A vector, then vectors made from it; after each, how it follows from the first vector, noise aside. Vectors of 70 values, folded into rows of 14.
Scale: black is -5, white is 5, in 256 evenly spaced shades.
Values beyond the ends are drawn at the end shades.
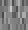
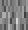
reversed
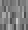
reversed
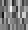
scaled up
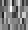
scaled up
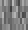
negated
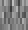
negated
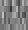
negated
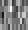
scaled up
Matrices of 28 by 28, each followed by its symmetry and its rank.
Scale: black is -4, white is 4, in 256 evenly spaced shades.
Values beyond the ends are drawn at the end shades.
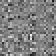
neither, rank five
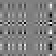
neither, rank one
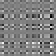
neither, rank one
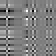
neither, rank one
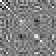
symmetric, rank five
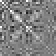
symmetric, rank five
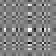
symmetric, rank one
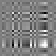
symmetric, rank one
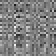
neither, rank three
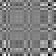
symmetric, rank one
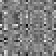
neither, rank three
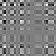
symmetric, rank one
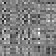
neither, rank three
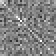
symmetric, rank five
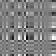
neither, rank one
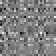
neither, rank three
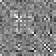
symmetric, rank five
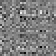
neither, rank five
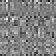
neither, rank five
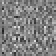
neither, rank five
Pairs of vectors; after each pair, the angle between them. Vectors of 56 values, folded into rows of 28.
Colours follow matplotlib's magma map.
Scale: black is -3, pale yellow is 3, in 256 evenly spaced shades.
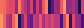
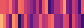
nearly parallel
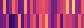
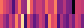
partly opposed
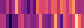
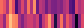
nearly opposite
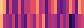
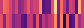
partly aligned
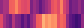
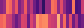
partly aligned
